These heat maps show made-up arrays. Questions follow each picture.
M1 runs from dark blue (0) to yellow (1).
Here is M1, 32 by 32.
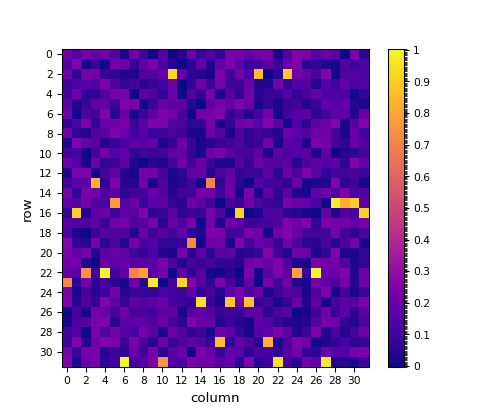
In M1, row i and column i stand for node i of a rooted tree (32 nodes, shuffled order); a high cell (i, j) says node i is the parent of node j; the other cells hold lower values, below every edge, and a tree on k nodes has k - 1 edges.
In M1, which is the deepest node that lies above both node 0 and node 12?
23
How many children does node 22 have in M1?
6
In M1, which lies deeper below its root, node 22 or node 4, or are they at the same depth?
node 4
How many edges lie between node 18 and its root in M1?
6
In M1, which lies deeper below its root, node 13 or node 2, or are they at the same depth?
node 2
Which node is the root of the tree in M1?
25
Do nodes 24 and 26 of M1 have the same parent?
yes
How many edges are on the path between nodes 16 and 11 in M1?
4
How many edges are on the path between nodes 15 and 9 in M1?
7
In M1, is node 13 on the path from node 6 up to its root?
yes
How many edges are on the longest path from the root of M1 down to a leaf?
10
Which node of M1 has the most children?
22
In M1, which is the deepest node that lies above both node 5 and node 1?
15
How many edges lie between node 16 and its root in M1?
5
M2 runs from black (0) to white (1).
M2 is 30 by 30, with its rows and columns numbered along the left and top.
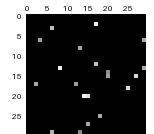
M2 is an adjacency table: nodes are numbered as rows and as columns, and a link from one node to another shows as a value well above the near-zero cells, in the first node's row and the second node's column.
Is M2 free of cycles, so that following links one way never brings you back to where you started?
no
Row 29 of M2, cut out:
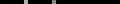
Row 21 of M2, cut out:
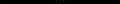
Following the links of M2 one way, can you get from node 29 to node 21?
no
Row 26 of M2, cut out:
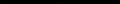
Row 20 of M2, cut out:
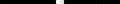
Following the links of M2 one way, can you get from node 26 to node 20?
no
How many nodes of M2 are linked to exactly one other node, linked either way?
8
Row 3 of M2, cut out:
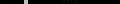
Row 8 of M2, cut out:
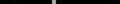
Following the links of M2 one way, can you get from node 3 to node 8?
yes
